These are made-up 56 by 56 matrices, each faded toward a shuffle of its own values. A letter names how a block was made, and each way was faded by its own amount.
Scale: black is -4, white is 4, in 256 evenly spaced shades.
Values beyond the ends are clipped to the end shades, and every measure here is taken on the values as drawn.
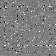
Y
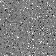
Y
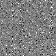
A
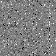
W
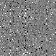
W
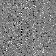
A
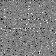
Y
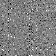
A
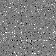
Y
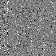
A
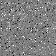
Y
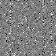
A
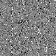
A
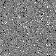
W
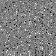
W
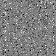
A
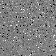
Y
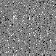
W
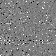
Y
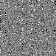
A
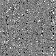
A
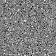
A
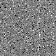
A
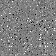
Y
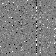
W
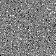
A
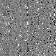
W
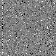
A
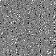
W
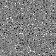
W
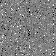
A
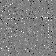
Y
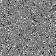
A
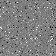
Y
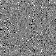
A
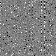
W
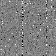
A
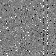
W
